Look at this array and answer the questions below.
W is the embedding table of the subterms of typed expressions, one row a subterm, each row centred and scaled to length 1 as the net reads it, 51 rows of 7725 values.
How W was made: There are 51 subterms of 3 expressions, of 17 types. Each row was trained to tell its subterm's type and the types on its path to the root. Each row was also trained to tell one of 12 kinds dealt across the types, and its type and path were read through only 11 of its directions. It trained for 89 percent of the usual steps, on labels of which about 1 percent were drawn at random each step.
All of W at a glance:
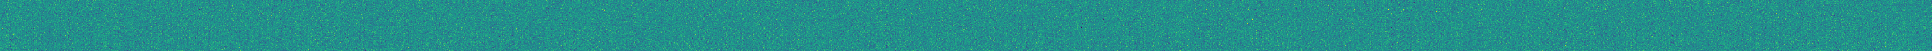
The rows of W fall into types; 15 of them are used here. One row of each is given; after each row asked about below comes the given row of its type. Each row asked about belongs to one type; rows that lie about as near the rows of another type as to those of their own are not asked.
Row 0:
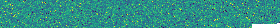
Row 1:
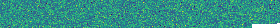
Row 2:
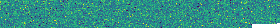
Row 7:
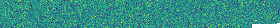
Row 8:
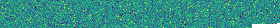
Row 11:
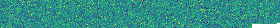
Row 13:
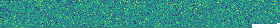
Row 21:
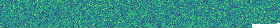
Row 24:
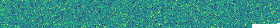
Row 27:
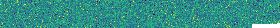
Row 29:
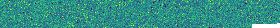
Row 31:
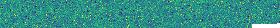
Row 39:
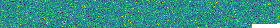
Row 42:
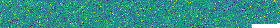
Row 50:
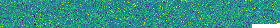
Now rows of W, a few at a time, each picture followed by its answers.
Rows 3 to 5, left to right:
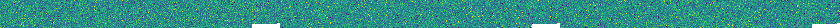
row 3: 1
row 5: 11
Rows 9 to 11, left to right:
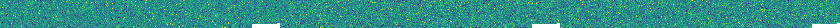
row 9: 2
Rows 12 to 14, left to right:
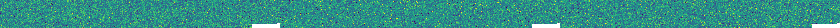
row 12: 0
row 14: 24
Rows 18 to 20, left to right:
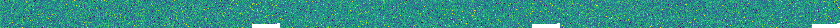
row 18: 42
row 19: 50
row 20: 8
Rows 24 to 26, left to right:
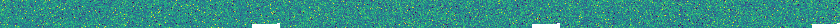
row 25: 2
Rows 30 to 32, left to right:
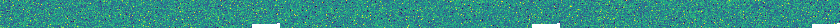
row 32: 50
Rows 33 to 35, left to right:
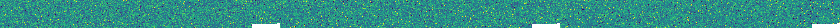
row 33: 29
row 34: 2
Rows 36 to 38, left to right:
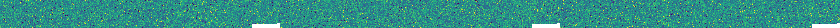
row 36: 42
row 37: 50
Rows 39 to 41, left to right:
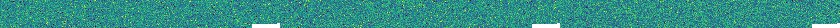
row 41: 42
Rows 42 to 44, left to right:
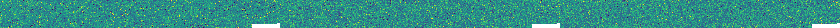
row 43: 29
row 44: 29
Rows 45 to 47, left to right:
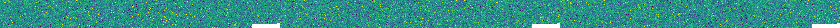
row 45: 24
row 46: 39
